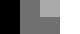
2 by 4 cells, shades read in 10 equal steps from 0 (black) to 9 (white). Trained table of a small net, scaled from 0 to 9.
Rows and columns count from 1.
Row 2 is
0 4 4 9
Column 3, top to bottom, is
6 4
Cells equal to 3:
0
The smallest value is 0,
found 2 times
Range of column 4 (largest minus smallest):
0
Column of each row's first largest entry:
4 4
